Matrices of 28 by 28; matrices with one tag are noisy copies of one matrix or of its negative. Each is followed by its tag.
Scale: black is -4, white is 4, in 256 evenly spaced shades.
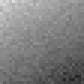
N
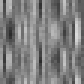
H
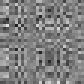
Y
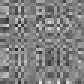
Y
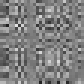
Y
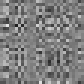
Y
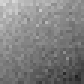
N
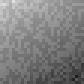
N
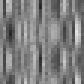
H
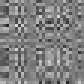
Y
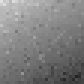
N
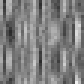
H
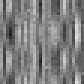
H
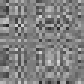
Y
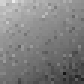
N
